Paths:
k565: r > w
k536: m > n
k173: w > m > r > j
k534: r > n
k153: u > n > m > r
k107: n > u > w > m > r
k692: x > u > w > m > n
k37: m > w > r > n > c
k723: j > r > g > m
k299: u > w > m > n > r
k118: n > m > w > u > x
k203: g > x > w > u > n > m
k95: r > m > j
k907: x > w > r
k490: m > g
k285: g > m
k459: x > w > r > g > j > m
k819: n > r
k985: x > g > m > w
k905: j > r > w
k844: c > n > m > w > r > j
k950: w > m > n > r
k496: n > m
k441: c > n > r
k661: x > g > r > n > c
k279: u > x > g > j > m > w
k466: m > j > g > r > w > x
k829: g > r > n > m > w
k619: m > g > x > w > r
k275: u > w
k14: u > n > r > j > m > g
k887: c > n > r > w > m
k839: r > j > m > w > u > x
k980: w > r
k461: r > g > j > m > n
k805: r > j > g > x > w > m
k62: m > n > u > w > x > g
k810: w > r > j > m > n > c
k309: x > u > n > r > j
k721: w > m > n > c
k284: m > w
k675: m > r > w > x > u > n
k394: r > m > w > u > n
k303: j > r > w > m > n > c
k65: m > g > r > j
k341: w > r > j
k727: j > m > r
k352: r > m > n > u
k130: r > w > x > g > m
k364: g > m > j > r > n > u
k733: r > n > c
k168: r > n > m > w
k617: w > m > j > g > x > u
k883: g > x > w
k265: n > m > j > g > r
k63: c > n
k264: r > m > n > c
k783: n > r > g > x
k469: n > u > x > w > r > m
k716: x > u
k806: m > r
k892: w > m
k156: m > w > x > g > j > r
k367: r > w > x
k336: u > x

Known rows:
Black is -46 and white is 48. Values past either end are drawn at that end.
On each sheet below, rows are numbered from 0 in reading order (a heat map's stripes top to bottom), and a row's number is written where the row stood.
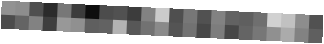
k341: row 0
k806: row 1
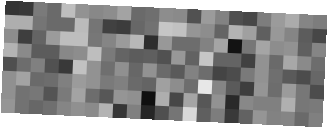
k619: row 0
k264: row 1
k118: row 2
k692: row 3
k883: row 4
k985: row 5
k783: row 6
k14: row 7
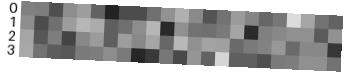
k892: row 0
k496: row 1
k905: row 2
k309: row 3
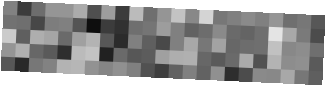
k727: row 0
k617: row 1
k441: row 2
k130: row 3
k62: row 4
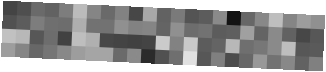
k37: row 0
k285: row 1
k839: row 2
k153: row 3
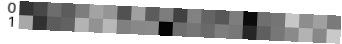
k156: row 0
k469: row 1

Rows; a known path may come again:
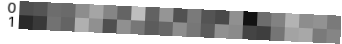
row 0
k284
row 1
k65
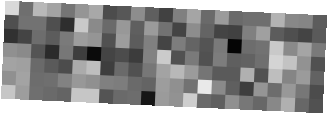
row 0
k63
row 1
k203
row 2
k156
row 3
k341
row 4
k367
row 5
k985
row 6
k168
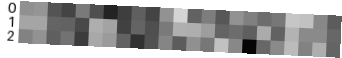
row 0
k980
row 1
k565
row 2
k459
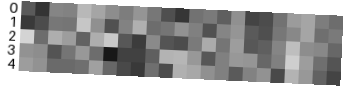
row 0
k536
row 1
k490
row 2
k887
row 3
k721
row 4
k95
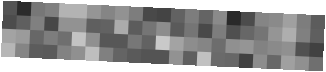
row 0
k62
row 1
k806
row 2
k394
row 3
k692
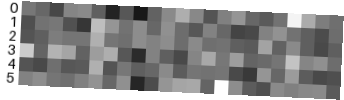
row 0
k173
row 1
k883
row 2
k285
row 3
k441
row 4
k364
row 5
k661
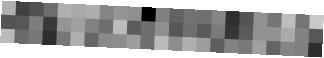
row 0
k107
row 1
k675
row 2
k303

